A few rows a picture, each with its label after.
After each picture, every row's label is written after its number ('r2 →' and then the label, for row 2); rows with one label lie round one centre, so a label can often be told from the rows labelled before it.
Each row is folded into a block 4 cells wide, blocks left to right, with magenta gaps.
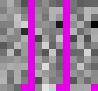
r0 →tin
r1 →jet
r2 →jet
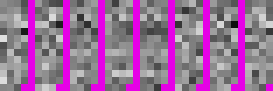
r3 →tin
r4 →jet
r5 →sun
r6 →sun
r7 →sun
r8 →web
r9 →jet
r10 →tin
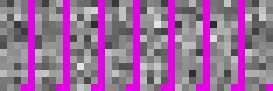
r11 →sun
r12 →sun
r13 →jet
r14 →sun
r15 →tin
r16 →web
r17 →web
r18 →sun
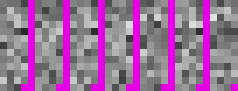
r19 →tin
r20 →web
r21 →tin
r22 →web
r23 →sun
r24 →tin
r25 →sun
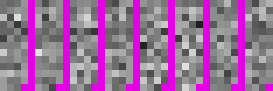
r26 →sun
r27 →sun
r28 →tin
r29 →sun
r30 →tin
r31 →jet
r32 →web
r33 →sun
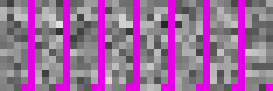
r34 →sun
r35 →tin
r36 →sun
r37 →tin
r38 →jet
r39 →web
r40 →tin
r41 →sun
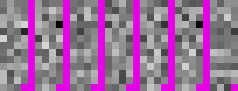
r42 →tin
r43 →jet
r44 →sun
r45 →web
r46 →jet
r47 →jet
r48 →sun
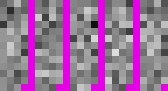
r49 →web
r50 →sun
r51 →jet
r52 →tin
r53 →web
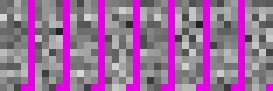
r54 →sun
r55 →tin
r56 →sun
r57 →jet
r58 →sun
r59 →jet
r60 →sun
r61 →jet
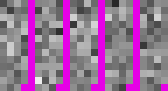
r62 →web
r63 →tin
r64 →web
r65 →sun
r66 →sun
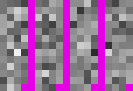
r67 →jet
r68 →sun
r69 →web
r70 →sun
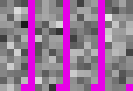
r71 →jet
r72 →tin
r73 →sun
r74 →web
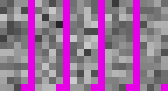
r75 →sun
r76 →jet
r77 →tin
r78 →sun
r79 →web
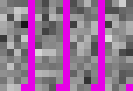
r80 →jet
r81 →sun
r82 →web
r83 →web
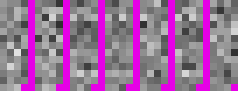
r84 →jet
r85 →jet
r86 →sun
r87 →sun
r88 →web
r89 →sun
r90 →web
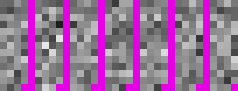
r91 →web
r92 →jet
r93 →web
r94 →sun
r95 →sun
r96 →web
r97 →web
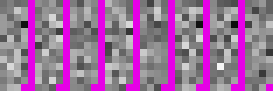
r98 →jet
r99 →tin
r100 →sun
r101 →tin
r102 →sun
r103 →jet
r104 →jet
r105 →web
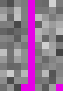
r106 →sun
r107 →web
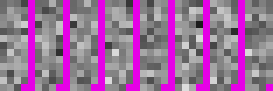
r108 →tin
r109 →web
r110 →web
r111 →tin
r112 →sun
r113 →jet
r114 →tin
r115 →sun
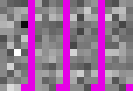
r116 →jet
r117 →sun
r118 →sun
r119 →sun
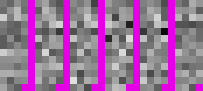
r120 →sun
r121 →tin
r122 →tin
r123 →jet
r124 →tin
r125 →sun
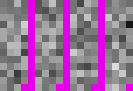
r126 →web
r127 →web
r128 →sun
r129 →jet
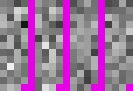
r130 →jet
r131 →jet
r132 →web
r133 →web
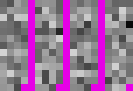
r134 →sun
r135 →tin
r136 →sun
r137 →jet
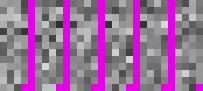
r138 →tin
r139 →jet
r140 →web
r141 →web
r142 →web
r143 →sun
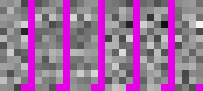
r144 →tin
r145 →sun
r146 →sun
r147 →jet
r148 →jet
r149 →tin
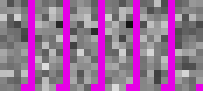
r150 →sun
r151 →jet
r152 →tin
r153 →jet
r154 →web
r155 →sun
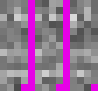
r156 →sun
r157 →sun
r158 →sun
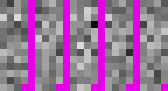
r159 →sun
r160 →web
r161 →jet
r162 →web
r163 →web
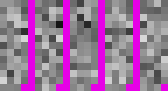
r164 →tin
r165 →jet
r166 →sun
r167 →tin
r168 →web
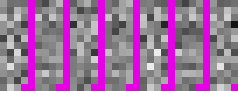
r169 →jet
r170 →sun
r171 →web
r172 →sun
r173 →jet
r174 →sun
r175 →jet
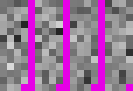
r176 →jet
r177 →tin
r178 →web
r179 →web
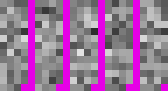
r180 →tin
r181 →web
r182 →tin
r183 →sun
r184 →tin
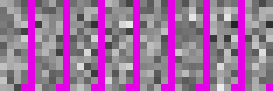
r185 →tin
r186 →web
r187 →jet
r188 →tin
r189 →web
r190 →sun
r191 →jet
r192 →jet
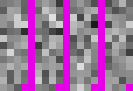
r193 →tin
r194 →tin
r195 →jet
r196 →web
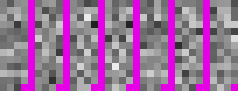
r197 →sun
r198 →web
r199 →jet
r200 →jet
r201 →sun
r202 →tin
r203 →tin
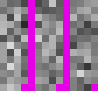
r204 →jet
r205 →web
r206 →sun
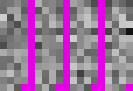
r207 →sun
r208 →tin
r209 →tin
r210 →tin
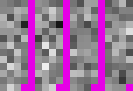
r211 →jet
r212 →jet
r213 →sun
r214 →web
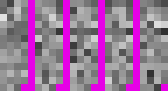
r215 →sun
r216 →tin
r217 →tin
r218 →tin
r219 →tin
